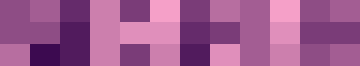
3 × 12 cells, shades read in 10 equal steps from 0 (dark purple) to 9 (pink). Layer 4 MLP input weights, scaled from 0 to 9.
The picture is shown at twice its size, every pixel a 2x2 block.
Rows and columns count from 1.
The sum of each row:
62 56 54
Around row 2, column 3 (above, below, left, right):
2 1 4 7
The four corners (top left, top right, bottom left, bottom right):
4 5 6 5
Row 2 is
4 4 1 7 8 8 2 3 5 8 3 3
